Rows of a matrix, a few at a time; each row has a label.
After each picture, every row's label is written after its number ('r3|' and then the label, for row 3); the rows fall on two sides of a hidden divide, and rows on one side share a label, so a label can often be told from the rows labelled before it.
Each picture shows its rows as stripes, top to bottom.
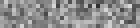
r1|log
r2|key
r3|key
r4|key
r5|key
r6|key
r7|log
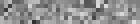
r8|key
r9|key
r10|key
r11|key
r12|key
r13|key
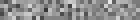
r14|key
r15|log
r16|key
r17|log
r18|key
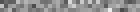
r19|key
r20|key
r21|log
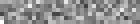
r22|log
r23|key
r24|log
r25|key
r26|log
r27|key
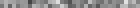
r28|log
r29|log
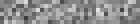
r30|log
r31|key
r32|key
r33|key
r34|key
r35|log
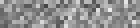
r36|log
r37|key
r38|key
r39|key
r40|key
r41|log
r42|key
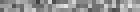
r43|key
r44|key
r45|log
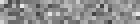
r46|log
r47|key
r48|key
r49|log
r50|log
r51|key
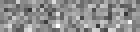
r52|log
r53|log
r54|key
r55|log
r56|log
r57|key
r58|log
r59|key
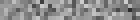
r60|key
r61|log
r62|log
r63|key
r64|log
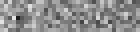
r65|log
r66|log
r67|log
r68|key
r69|key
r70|log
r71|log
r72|log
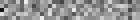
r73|log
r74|key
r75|key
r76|log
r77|log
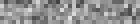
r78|key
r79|key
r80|log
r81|log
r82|key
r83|key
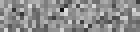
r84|log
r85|key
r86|log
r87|key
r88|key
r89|log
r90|key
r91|key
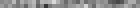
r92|log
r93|key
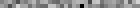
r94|key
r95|log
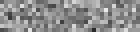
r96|key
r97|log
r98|log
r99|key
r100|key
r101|log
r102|log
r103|key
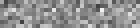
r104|key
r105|key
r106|log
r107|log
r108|log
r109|key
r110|log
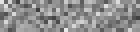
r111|log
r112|log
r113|log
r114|key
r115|key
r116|key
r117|log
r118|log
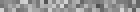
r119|log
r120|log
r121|key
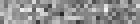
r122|log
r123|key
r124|log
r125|log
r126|log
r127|log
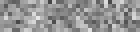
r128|log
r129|key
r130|log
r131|log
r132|log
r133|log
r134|log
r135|log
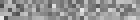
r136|key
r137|log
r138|key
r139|log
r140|log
